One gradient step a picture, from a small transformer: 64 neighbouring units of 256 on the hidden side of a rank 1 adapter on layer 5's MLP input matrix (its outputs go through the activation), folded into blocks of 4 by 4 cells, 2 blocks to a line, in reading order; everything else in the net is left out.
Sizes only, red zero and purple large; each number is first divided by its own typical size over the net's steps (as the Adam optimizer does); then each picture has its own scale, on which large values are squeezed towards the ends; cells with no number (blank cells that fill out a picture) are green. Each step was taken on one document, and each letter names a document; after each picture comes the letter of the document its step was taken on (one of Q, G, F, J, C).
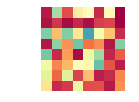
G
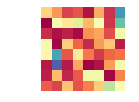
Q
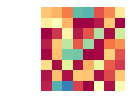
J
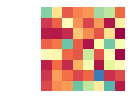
Q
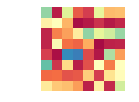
J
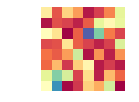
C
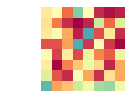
G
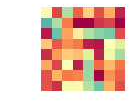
J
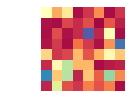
C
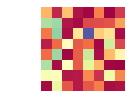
C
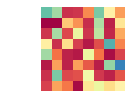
Q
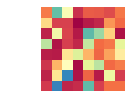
C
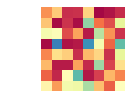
G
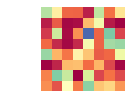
C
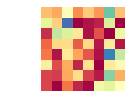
J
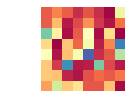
C
